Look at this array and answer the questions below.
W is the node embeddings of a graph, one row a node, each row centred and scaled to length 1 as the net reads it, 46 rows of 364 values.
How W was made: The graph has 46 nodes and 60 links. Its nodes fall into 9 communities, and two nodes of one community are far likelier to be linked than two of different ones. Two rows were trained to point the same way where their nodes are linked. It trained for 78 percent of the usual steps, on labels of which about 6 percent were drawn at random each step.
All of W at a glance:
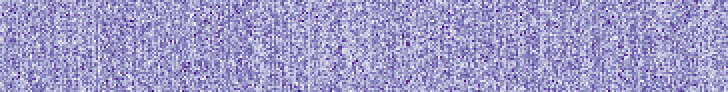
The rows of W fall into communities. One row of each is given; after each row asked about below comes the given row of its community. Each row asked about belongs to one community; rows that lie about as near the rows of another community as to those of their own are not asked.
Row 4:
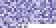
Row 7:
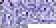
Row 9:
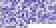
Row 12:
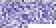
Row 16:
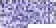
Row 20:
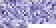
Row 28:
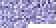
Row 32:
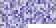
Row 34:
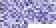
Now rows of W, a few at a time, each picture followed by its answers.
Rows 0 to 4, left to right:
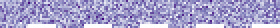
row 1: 34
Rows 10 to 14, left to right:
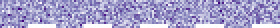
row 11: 9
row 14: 20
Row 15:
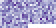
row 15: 12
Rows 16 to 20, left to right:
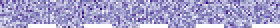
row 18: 32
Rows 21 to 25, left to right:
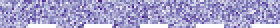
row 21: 28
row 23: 20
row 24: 16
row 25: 9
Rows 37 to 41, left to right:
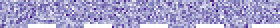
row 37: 7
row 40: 32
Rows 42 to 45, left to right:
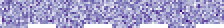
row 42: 12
